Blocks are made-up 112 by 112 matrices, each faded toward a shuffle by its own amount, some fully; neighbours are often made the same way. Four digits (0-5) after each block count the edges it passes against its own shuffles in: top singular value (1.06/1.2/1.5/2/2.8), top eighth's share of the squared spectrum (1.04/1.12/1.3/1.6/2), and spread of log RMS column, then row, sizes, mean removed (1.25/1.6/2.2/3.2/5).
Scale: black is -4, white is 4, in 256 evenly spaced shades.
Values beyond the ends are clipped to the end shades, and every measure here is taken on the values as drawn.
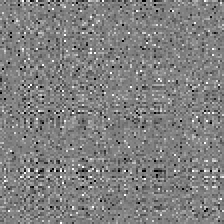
5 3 2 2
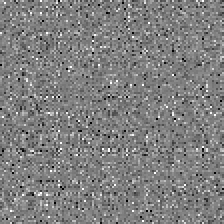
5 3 2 2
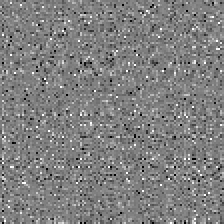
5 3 2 2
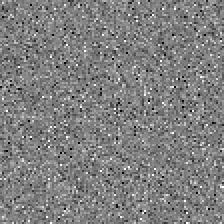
1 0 0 0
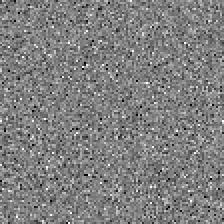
3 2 0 0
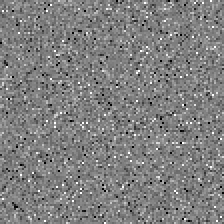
0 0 0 0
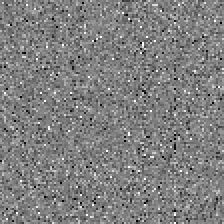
1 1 1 0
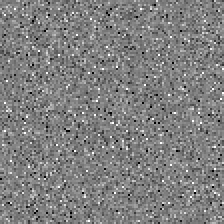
0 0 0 0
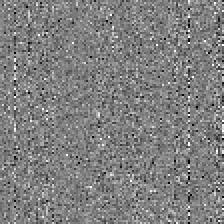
2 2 3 0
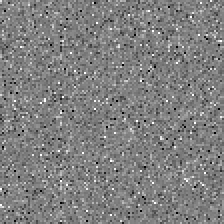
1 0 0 0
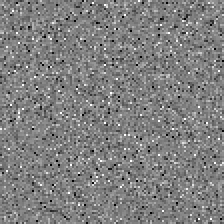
0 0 0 0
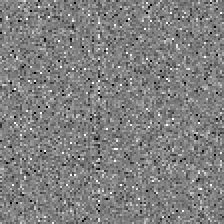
1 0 1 0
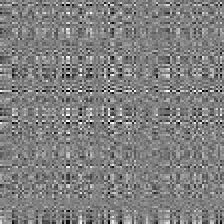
5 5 4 4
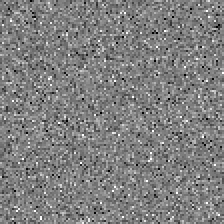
2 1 0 0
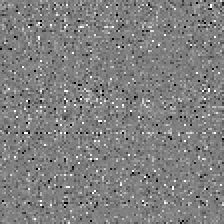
2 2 1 2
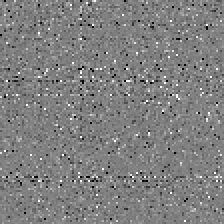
2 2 1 2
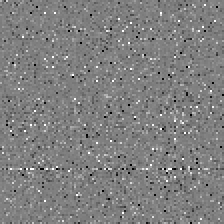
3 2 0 1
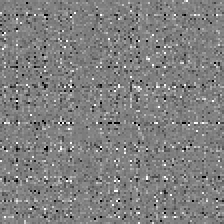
2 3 3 3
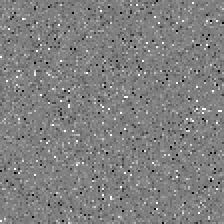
0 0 0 0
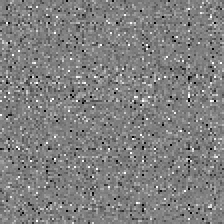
2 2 2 2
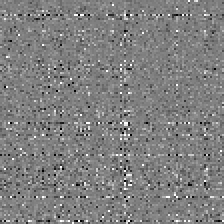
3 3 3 3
